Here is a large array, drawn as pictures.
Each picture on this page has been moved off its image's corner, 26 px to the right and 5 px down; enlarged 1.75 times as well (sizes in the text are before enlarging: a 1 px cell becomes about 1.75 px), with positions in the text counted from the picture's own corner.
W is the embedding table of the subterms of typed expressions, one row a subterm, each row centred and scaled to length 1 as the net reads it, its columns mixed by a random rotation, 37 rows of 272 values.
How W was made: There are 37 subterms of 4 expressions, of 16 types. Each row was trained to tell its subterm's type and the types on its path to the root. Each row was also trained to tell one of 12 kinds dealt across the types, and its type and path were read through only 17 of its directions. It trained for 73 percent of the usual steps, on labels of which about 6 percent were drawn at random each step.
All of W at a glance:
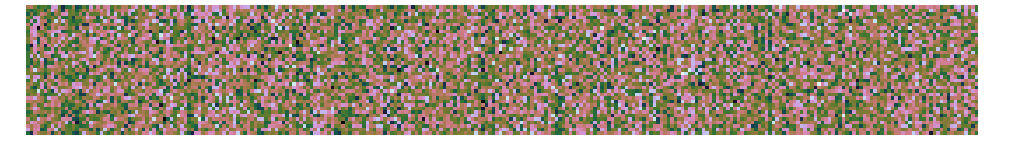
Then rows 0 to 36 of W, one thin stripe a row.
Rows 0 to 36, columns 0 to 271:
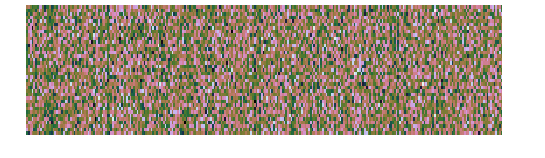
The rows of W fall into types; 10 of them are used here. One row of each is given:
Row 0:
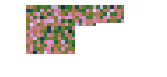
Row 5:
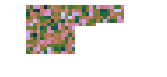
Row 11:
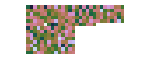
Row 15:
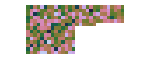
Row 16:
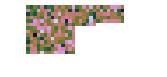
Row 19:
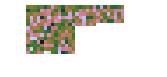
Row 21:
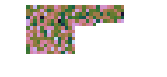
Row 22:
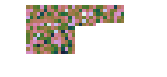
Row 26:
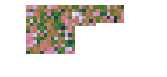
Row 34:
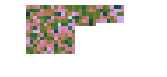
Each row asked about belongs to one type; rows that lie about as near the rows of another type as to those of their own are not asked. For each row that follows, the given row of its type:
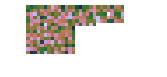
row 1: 11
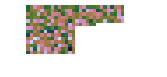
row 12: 0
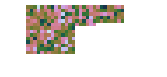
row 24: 16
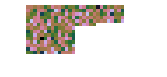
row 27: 0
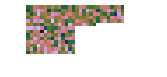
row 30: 0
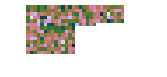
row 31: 11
